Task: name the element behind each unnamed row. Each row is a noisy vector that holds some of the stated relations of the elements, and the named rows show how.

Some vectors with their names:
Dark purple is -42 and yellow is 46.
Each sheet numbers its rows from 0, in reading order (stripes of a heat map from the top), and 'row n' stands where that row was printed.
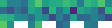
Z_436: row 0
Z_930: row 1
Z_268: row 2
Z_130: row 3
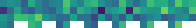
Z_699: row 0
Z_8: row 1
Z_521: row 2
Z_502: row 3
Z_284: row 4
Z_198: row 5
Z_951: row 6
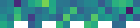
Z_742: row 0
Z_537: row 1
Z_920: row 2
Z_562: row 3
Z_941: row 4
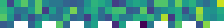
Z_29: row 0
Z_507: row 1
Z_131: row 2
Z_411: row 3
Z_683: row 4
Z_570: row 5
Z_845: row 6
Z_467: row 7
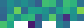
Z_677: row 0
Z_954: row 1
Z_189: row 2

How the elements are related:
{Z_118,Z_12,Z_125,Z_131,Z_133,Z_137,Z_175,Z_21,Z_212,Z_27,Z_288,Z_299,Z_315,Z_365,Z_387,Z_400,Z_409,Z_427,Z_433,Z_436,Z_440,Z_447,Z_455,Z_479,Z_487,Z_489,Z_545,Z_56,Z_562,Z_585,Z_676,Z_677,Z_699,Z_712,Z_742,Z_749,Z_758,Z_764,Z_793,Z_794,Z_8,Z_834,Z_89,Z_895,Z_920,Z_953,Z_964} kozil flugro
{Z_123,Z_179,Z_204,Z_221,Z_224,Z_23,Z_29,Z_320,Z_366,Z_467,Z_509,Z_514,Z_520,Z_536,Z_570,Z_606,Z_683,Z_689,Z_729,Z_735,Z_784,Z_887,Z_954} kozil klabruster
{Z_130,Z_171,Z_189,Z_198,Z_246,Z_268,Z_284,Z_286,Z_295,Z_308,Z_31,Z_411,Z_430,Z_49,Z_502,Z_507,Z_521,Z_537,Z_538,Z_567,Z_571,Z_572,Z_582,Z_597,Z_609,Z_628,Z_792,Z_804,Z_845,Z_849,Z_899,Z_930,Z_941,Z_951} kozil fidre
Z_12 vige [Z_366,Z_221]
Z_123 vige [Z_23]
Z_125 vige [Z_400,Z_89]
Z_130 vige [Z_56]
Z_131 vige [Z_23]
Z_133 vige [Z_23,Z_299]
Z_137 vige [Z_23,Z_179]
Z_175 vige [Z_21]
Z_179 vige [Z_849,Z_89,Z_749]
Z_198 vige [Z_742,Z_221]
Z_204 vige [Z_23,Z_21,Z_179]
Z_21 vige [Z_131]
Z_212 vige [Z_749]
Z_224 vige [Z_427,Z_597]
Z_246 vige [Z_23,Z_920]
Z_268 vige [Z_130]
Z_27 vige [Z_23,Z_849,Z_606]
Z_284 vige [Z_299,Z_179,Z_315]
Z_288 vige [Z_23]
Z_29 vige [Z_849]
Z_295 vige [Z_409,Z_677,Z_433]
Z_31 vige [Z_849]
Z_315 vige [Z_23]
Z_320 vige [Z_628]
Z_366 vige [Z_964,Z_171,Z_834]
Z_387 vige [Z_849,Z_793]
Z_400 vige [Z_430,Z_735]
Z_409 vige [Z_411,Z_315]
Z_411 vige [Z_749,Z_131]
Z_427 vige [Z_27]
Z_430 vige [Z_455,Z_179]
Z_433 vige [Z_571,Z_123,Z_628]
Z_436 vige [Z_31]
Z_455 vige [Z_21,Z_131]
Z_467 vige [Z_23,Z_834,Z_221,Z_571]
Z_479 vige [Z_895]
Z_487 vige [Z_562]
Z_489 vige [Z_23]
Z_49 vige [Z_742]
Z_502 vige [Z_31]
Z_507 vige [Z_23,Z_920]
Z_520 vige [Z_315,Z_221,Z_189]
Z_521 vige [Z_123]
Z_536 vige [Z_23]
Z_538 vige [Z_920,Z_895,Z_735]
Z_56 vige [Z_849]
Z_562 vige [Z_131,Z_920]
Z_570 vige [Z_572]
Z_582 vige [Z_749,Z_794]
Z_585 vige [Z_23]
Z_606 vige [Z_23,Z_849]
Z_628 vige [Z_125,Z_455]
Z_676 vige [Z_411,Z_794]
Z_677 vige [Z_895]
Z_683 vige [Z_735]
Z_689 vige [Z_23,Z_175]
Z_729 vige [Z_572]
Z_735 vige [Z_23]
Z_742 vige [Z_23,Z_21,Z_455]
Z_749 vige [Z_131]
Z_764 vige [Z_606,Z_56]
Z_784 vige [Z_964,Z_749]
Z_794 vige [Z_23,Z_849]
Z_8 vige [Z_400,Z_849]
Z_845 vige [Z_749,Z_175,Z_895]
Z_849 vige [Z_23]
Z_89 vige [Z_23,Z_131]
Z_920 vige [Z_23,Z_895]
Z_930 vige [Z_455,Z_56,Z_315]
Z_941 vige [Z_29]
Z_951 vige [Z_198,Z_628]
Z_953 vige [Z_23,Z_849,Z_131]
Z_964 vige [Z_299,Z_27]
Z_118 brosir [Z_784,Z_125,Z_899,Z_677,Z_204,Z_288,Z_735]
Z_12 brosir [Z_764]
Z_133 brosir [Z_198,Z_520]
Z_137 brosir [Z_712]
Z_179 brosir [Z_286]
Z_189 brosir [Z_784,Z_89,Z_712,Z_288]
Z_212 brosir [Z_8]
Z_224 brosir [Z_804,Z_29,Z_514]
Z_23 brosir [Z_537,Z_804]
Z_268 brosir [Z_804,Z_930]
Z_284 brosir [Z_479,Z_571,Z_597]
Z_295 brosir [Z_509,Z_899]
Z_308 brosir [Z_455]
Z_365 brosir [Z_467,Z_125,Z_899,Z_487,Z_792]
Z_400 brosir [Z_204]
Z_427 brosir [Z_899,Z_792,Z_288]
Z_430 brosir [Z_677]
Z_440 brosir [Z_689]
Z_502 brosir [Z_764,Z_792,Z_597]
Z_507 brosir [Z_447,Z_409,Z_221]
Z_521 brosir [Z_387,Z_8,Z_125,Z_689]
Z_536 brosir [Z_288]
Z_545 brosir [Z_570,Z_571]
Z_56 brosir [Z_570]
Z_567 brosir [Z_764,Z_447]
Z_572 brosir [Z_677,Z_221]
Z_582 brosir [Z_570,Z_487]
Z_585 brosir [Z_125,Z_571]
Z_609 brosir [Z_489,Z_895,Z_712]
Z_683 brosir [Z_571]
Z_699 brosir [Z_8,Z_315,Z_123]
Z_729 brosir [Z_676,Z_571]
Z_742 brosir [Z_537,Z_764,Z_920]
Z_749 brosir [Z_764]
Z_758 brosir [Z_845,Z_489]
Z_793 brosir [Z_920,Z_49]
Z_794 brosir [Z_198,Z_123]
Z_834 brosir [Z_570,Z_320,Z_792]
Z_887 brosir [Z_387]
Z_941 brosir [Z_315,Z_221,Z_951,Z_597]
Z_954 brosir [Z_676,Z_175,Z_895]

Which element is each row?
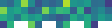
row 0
Z_320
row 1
Z_299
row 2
Z_295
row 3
Z_793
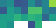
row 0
Z_212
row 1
Z_689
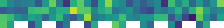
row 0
Z_387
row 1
Z_123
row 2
Z_221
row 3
Z_366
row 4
Z_489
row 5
Z_545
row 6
Z_849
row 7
Z_784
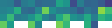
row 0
Z_89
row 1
Z_315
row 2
Z_953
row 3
Z_834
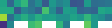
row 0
Z_224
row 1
Z_433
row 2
Z_400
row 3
Z_964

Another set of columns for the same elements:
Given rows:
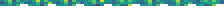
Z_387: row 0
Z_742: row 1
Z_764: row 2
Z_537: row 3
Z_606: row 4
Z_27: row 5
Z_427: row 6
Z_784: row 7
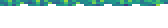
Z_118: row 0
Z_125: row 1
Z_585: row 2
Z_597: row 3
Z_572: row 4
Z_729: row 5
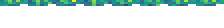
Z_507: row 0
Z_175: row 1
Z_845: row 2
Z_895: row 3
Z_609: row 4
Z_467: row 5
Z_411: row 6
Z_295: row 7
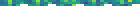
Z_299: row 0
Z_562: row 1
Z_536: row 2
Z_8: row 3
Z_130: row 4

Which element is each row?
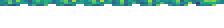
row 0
Z_571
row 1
Z_123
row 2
Z_284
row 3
Z_582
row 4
Z_315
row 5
Z_56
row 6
Z_12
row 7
Z_179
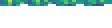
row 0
Z_749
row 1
Z_676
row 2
Z_189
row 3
Z_198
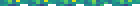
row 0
Z_49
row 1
Z_628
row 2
Z_430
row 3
Z_964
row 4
Z_567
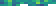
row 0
Z_794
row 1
Z_171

